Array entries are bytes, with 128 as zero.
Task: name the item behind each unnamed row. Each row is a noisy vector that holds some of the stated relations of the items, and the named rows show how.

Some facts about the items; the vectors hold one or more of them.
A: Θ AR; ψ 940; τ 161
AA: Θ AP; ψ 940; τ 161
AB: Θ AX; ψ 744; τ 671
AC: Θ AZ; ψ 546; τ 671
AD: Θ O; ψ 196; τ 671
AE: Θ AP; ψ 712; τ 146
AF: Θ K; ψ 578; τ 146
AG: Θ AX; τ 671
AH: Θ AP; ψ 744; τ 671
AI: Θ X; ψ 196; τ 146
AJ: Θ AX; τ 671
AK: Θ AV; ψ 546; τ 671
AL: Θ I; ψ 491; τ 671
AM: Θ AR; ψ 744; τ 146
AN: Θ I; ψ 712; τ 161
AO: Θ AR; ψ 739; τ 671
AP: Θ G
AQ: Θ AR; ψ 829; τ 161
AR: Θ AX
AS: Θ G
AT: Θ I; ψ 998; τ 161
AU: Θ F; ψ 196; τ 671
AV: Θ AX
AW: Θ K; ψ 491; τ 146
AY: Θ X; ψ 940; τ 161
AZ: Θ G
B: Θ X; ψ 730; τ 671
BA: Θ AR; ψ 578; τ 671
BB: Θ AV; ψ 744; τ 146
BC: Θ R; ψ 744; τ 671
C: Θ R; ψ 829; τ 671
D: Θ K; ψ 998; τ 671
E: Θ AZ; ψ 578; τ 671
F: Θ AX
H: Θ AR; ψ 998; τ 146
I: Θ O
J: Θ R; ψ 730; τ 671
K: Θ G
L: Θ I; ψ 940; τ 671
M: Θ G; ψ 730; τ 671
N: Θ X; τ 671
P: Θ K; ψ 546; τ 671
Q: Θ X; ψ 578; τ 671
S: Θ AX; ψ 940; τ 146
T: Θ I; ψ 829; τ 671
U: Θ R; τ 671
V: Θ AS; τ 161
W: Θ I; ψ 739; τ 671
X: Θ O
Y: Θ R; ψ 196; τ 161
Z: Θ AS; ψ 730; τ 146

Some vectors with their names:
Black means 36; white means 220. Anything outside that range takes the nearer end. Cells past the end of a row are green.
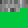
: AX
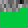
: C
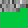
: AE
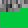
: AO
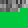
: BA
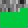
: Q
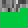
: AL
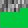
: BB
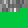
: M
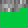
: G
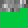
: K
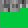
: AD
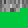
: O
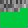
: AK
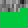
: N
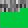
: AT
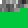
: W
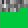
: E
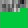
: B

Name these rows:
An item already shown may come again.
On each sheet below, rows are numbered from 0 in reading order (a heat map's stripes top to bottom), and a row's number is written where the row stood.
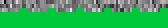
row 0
AI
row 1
U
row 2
M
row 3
Z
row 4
AN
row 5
Z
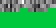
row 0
A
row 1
AO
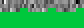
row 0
D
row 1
J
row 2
T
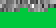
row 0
AB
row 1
AF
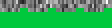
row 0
AL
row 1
H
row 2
AO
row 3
A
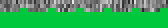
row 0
AU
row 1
BA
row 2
AY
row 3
S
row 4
AQ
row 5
AH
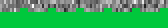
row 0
M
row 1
AF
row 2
L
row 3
S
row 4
AA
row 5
Y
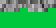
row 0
BC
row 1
AW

